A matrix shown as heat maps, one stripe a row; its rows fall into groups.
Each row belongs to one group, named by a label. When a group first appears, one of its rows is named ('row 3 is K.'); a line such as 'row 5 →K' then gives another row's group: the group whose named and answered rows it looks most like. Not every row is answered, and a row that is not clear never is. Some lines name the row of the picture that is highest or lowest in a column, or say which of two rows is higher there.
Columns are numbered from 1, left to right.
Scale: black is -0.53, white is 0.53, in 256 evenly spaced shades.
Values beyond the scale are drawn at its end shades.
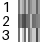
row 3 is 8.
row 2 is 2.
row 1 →8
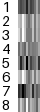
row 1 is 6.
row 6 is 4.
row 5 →6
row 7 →2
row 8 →8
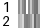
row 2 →4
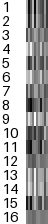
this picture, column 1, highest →4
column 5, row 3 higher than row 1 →Yes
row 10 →6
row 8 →2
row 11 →2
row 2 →6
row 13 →8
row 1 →6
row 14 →8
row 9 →8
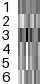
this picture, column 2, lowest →3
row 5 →8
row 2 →4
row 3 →6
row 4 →8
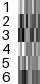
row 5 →8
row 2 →6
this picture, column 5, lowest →2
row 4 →4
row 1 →4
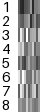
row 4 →4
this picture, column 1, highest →6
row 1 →2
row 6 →4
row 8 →8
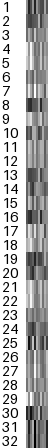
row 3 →8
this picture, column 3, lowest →30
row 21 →4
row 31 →6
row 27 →8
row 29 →4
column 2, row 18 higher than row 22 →Yes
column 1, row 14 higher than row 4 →No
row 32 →6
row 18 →4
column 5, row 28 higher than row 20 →Yes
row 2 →2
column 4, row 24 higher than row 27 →No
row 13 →2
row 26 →8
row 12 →8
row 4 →4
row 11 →8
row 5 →4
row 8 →2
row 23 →8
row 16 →2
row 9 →4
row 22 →4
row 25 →6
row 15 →8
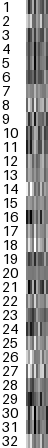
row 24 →2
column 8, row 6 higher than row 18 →No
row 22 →8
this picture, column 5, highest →18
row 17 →8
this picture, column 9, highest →27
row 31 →6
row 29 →2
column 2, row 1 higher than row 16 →No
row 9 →6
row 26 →4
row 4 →6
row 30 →6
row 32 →4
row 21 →6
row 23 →2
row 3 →6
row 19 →6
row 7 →8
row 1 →6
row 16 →2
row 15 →8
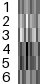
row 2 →8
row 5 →6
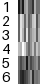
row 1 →2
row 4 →4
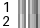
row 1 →8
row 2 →8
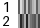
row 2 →6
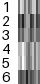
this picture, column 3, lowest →2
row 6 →6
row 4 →4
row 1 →8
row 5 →4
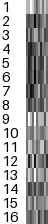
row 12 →6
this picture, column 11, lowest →12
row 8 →6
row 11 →8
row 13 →8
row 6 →6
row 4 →2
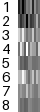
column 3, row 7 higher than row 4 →No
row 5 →2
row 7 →8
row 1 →2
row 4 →8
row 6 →4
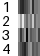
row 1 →2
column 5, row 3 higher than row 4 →No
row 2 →4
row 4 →2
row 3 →6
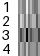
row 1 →8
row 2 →8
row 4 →8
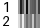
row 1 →6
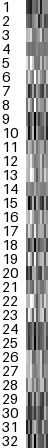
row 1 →2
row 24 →6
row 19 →8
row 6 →8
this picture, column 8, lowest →1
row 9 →6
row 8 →8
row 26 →4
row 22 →4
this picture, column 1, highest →5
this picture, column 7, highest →6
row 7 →6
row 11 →8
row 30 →6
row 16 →4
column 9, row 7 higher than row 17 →No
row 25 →6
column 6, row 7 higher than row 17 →Yes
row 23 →8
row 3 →4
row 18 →6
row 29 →6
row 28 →8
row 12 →4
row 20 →2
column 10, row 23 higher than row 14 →No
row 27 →4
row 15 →6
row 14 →8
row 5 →4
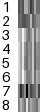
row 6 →4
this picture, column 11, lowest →7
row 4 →4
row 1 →2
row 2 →2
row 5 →4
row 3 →4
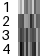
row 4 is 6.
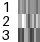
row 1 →8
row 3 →2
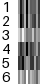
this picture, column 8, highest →3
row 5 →2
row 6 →8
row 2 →6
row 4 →6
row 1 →6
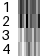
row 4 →4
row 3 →4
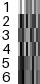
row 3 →2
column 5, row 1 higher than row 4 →Yes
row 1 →4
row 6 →2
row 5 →2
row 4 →6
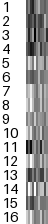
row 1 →2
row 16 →4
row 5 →8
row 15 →2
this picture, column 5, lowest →3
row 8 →4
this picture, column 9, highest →14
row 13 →6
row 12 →4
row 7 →4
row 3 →6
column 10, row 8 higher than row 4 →Yes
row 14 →8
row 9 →8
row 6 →2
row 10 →4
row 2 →6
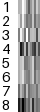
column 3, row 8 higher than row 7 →No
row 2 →4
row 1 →4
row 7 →8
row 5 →4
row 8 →2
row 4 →6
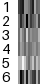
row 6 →6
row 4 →8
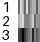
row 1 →8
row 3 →2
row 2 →4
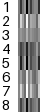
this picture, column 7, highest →7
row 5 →6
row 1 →6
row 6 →8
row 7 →8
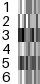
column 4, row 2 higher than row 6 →No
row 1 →4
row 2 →8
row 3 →2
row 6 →4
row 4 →4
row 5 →6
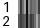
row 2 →6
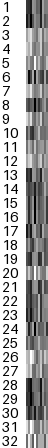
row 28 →2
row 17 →2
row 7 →4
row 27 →4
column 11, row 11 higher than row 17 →Yes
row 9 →4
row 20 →8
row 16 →6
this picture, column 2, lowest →6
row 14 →6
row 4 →4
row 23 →2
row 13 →2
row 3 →4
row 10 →2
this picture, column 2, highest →32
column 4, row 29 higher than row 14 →No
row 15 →6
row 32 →8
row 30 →6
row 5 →8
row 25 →2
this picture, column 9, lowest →6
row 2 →2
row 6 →6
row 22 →2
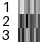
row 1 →4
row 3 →2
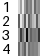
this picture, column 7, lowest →3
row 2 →8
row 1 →4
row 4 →8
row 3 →6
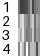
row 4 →8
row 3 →4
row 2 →4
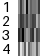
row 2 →6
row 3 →2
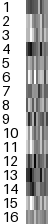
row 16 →8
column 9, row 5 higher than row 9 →Yes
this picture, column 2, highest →6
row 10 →4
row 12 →6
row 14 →2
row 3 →4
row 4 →2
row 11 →4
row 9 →6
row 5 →8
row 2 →4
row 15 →4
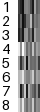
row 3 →2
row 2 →2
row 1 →2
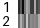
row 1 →2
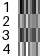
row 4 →8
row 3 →6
